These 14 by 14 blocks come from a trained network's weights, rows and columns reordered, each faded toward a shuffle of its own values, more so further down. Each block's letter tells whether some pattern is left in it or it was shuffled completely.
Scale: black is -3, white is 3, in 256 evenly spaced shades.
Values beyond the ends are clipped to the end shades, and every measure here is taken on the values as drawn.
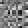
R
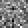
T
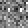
R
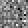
T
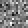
R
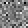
R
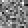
T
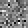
T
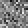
T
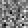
T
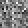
T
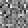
R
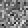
T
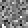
R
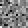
R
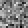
T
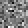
R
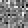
R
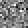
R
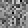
R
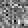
R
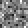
T
